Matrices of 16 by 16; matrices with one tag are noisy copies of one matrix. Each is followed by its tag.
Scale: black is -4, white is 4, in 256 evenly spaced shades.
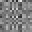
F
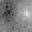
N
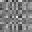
F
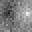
N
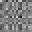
F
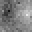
N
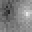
N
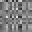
F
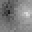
N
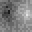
N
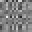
F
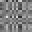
F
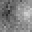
N
